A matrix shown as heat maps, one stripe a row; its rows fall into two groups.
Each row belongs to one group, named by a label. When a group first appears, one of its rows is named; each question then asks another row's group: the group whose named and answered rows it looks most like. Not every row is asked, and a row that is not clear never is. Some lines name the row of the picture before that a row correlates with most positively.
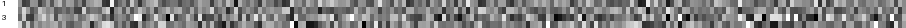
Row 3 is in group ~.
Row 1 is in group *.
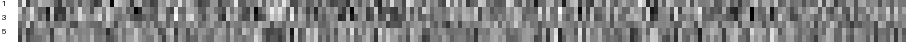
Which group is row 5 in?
~
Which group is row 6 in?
~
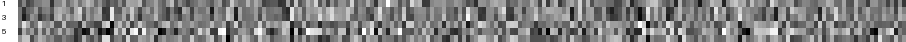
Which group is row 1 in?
~
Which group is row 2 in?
*
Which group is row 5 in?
~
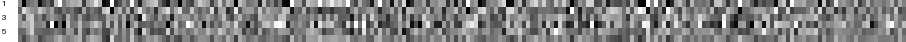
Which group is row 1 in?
*
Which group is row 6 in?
*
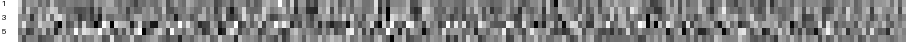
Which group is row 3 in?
~
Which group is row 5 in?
~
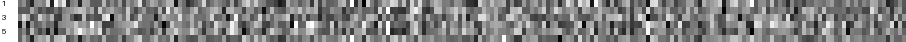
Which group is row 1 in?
~
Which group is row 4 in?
~
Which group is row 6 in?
~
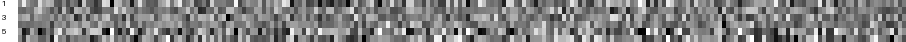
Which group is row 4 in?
~
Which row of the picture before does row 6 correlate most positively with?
2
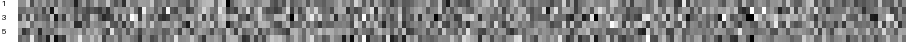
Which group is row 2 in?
~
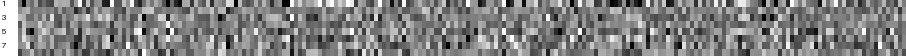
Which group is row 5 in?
~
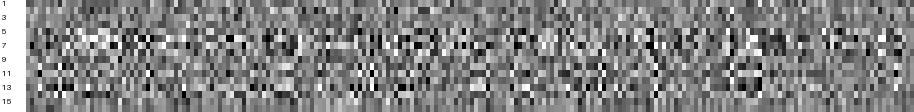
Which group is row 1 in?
~
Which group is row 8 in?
~
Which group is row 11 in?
~
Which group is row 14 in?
~
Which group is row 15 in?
*
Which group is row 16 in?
*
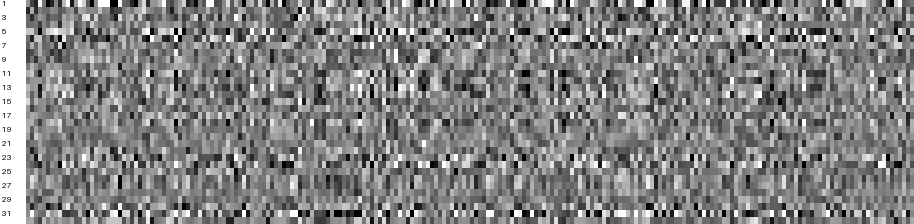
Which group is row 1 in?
*
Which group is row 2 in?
~
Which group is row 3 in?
*
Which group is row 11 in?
~
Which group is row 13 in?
~
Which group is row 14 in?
~
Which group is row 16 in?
*
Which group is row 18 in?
~
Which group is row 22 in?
*
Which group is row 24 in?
~
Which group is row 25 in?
*
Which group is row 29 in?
~
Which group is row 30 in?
*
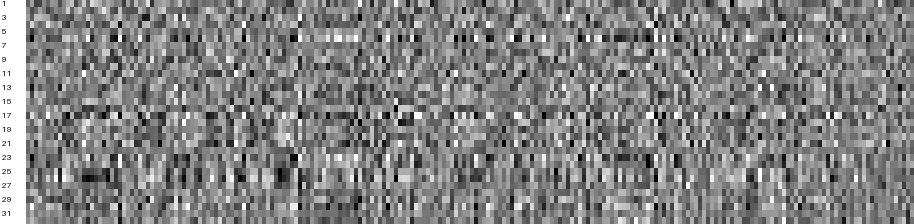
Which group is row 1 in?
~
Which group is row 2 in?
*
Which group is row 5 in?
*
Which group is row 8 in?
*
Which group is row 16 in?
~
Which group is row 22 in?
~
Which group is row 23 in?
*
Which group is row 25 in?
~
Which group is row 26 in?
~
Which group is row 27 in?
~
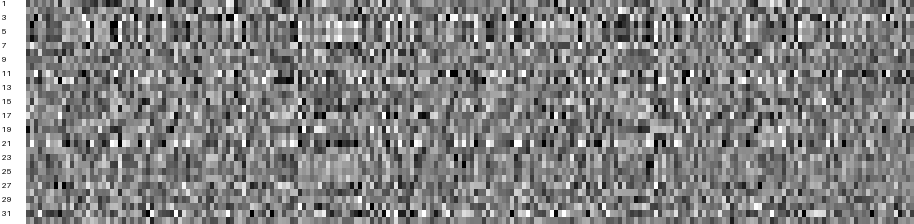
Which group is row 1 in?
~
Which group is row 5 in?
*
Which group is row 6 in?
*
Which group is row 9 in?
~
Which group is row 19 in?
~
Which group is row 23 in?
*
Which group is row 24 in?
*
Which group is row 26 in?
*
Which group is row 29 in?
*
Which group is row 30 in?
~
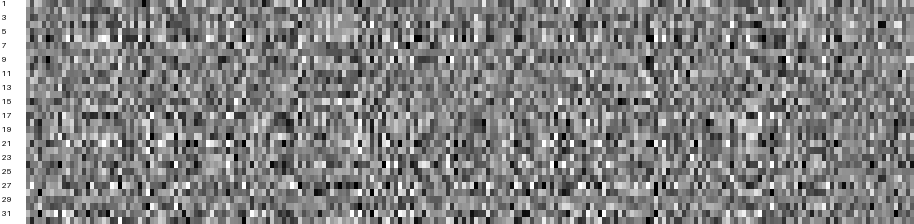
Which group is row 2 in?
~
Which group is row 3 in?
*
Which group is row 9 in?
*
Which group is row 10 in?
*
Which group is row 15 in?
*
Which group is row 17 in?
~
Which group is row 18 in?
~
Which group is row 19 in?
~
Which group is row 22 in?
~
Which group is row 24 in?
~
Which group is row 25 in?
*
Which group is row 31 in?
~
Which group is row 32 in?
*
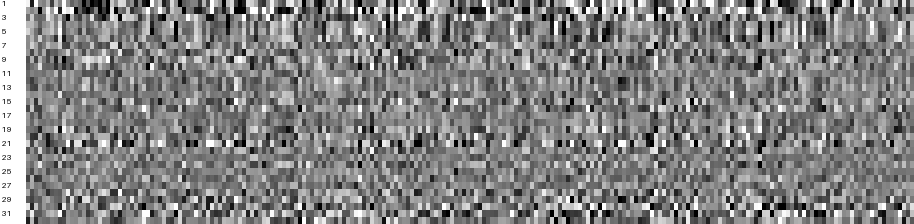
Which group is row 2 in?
~
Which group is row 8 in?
*
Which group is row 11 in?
~
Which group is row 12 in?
*
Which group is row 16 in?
~
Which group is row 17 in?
~
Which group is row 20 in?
*
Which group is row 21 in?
*
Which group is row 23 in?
~
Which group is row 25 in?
*
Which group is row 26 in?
~
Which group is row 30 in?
~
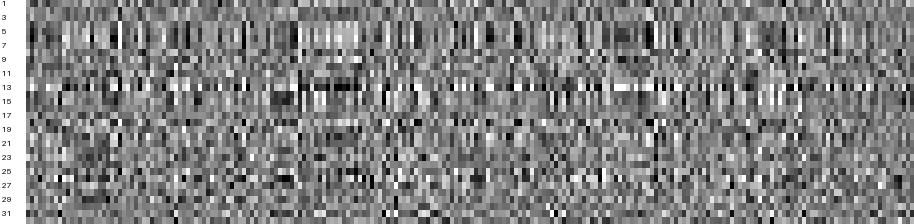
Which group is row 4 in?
*
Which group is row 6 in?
*
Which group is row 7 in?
*
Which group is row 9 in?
*
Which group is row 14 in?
~
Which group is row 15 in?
~
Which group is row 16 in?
~
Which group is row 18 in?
*
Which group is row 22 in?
~
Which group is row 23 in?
~
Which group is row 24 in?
~
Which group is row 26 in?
~
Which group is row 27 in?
~
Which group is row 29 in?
~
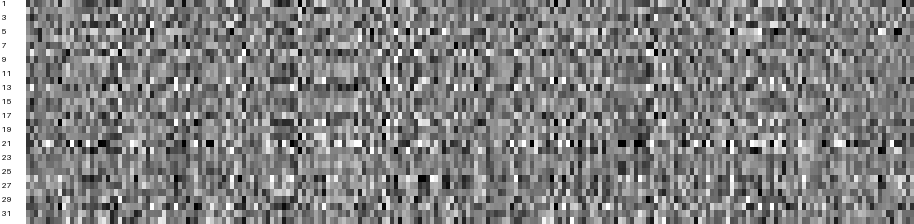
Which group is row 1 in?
~
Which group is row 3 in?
*
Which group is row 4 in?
~
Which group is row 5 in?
~
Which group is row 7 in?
*
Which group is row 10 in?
*
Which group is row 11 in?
*
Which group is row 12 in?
~
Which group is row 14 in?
~
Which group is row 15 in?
*
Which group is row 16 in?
*
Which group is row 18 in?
~
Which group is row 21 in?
*
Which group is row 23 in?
*
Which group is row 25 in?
*
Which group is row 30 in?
~
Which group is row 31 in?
*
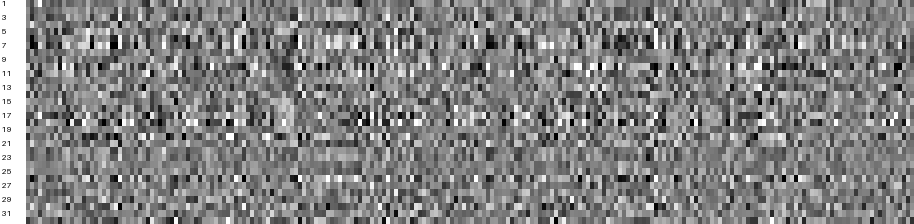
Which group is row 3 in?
*
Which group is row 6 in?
*
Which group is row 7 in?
*
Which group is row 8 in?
~
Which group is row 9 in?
~
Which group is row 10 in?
~
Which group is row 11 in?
~
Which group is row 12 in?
*
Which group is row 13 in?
~
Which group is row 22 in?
*
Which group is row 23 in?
*
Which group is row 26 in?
*
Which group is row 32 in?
~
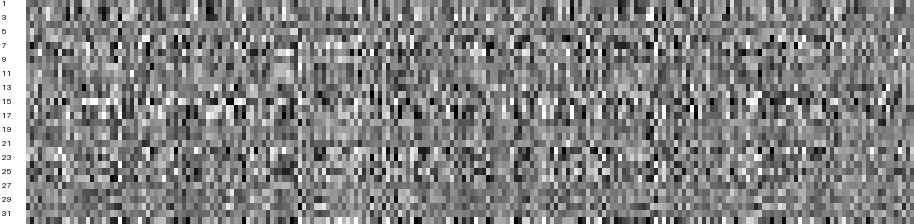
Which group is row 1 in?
*
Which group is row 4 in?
*
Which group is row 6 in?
~
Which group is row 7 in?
*
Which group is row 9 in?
*
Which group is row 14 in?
~
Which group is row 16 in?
*
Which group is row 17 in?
*
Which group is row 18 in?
~
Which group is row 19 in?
*
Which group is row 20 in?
*
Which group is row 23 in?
~
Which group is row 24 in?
*
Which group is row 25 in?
~
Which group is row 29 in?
~
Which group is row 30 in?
~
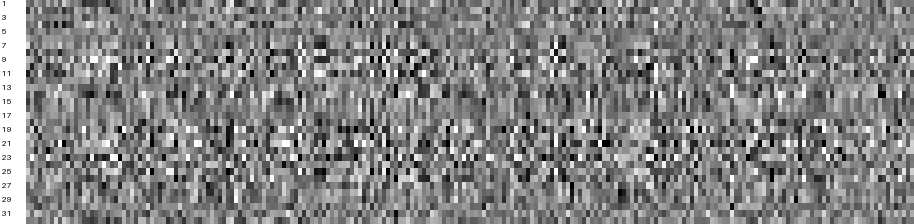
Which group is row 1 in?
~
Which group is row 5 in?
*
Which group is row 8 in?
~
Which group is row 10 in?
*
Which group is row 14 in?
~
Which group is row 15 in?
~
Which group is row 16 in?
~
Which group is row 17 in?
~
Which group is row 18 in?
~
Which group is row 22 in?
*
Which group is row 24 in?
*
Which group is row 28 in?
*
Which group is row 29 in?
*
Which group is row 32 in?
~
